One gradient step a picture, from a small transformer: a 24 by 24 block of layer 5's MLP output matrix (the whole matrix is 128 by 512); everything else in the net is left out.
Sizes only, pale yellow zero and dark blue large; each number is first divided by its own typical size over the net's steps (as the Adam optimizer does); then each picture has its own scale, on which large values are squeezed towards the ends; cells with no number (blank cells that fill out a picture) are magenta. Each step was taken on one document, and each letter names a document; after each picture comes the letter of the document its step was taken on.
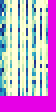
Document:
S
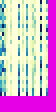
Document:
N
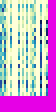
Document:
N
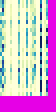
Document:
N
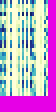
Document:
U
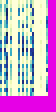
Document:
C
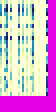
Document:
C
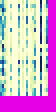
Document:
N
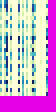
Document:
C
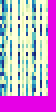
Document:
S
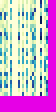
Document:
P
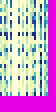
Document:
S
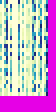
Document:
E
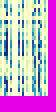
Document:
E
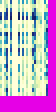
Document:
E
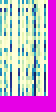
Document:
S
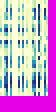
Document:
E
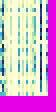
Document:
N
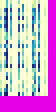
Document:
E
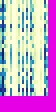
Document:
U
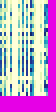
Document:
U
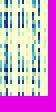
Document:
E
